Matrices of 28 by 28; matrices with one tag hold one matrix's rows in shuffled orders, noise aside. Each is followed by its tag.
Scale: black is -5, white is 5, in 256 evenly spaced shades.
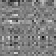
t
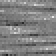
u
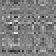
t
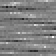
u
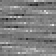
u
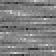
u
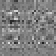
t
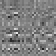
t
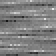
u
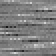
u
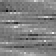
u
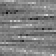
u
